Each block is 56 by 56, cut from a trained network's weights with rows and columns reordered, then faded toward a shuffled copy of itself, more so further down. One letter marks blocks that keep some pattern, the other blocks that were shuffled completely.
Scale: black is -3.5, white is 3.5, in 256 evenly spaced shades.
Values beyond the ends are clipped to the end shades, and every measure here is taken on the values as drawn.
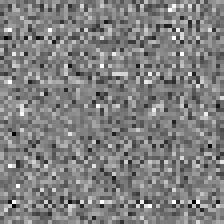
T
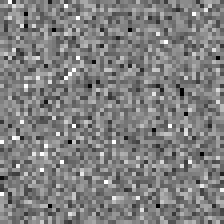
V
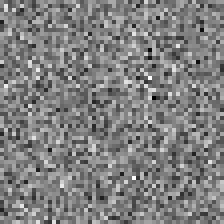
V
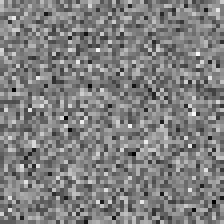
V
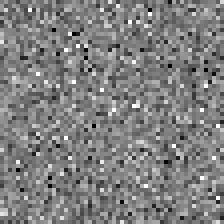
V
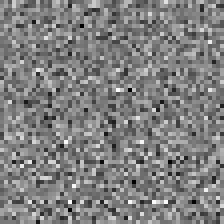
T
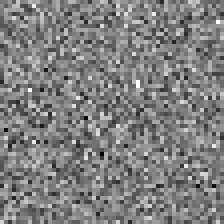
V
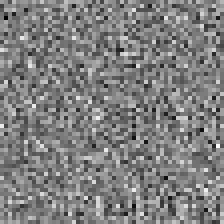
T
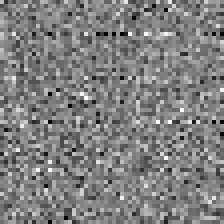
T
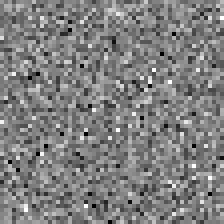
V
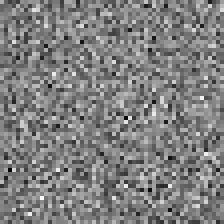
T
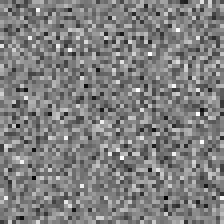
V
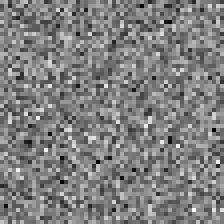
T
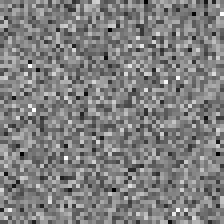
V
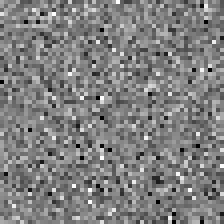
V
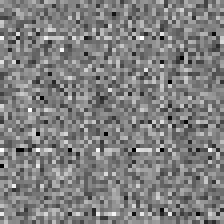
T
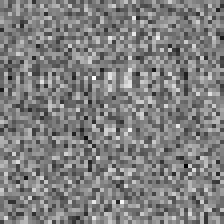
T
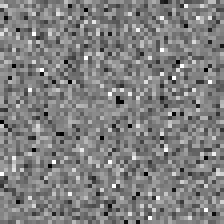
V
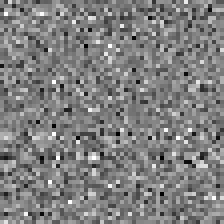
T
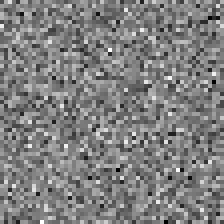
V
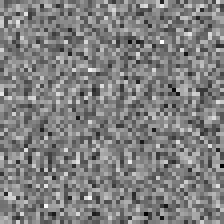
T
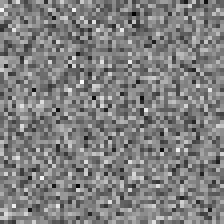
V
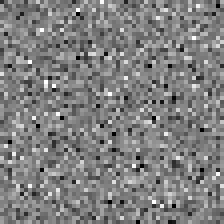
V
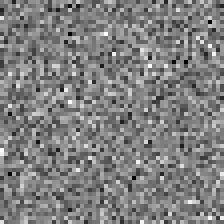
V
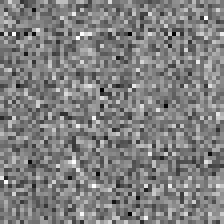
T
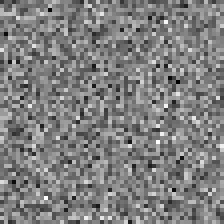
V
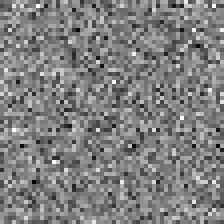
T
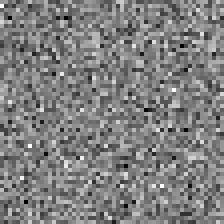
T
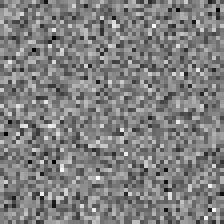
V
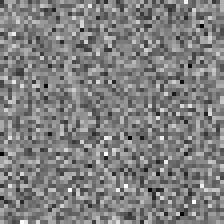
T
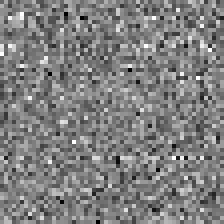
T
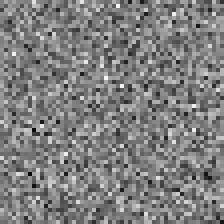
V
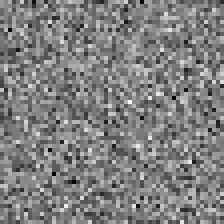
V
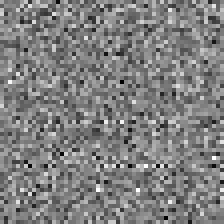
T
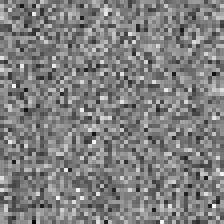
T
